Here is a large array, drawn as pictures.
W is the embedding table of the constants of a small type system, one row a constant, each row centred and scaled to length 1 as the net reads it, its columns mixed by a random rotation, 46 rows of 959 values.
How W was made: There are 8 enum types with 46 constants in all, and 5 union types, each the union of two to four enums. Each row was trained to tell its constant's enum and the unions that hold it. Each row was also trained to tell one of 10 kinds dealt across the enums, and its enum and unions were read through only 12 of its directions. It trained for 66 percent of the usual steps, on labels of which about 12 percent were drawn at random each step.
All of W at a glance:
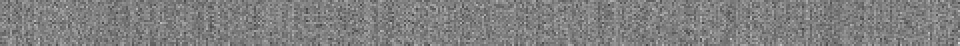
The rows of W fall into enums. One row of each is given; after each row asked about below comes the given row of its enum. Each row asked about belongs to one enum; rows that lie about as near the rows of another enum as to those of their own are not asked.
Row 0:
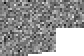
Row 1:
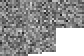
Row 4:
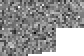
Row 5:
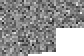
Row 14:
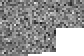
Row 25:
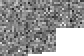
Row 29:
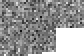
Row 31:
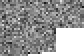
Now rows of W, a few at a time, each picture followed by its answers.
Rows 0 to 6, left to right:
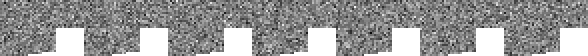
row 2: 25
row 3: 31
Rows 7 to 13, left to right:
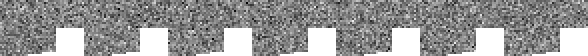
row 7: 31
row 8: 25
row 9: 0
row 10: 1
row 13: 4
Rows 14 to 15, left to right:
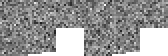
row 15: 29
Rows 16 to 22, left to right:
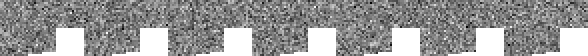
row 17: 4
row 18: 31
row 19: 4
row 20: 25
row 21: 0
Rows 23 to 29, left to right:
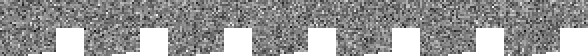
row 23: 5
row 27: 25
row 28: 5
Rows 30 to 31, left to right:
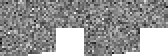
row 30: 0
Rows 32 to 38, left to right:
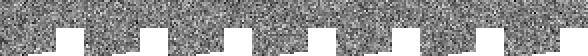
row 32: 29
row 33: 29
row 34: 14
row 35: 4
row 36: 25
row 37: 0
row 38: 1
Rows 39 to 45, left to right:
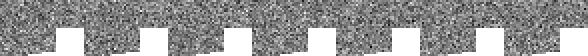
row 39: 1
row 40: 1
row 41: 14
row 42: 0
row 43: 29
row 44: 14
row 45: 1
